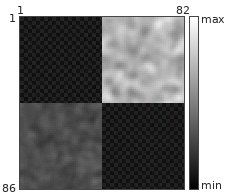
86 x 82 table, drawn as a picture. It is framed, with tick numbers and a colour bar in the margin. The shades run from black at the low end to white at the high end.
The table splits into 2 rows of 2 panels. Panel 1,1: very low, checkered, faint in contrast. Panel 1,2: high, blotchy. Panel 2,1: low, blotchy, faint in contrast. Panel 2,2: very low, checkered, faint in contrast.
